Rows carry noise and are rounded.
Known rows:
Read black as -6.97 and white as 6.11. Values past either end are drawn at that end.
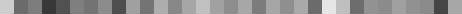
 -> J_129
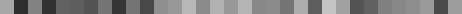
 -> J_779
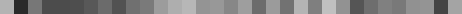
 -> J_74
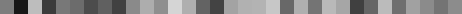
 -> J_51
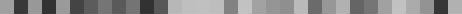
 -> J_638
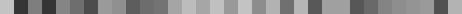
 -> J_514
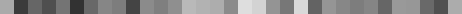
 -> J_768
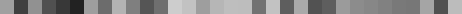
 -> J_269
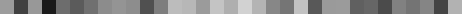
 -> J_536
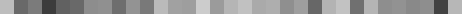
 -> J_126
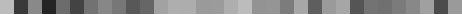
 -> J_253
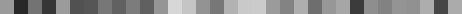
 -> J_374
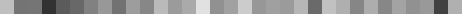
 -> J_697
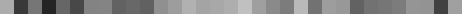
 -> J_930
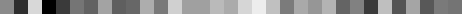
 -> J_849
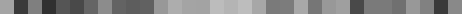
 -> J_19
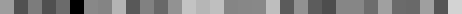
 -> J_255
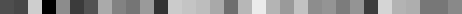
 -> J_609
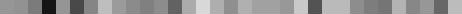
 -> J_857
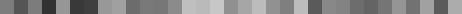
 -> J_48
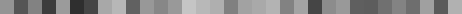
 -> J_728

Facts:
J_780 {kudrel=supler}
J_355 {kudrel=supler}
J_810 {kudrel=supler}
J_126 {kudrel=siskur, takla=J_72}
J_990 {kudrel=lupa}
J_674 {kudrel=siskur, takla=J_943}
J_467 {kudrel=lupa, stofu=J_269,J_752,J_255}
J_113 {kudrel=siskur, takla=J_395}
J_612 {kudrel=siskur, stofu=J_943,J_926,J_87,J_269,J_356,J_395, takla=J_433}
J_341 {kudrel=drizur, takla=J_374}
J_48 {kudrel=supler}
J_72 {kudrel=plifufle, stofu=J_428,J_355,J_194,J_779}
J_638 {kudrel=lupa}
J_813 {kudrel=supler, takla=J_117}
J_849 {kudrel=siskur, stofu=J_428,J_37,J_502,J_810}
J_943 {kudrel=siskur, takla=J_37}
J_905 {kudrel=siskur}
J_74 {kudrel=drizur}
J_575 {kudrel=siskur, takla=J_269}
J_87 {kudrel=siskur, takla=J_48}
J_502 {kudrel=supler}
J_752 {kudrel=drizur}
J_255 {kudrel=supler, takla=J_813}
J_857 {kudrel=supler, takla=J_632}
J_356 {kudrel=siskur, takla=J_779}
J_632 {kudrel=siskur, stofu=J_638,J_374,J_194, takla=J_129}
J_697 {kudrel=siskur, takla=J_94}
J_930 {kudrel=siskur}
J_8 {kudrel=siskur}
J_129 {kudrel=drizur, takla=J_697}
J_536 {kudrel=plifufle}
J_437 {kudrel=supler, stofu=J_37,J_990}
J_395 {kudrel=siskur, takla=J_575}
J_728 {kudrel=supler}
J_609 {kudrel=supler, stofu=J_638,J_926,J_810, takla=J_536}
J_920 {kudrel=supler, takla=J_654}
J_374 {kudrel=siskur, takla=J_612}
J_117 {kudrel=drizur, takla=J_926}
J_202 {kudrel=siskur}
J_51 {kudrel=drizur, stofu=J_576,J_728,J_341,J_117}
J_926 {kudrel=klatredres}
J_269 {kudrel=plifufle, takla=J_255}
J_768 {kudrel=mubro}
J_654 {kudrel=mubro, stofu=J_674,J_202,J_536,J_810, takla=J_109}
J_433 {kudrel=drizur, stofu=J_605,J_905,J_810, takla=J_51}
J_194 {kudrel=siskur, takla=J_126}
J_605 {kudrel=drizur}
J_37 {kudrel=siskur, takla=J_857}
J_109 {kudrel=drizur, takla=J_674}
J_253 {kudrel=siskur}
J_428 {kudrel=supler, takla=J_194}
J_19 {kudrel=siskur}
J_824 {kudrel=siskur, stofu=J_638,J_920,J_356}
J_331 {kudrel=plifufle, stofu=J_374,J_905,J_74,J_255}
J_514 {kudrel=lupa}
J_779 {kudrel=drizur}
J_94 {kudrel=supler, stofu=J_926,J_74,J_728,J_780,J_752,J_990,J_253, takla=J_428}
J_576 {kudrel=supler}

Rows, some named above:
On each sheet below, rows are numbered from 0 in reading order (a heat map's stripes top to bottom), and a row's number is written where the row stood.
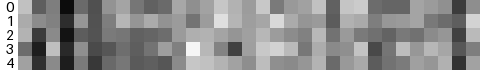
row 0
J_943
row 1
J_428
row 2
J_905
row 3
J_612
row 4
J_356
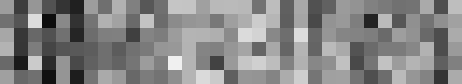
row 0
J_269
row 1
J_437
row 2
J_768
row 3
J_752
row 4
J_612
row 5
J_920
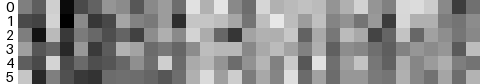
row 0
J_632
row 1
J_609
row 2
J_51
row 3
J_355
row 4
J_467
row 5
J_926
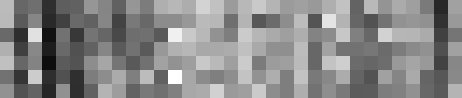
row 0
J_194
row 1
J_109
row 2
J_824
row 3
J_202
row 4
J_943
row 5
J_331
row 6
J_502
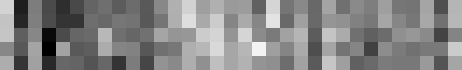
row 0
J_117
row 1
J_926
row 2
J_674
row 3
J_810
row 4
J_605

